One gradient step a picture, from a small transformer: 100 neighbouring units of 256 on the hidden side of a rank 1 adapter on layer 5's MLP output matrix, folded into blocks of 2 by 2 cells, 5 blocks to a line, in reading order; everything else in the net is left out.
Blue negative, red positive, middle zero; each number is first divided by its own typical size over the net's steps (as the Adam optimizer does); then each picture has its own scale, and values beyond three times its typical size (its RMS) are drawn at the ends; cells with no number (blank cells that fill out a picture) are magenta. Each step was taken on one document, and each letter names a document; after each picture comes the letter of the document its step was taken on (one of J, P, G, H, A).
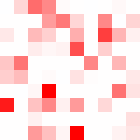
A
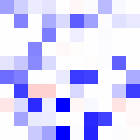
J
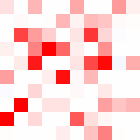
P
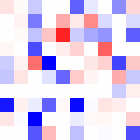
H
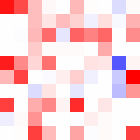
H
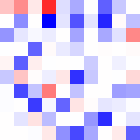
J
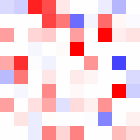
A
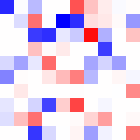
H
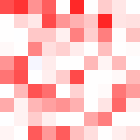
J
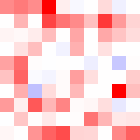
J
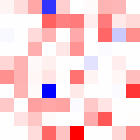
A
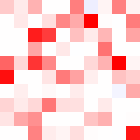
H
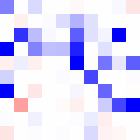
P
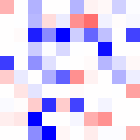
H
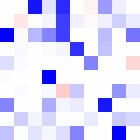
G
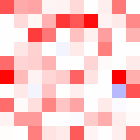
H
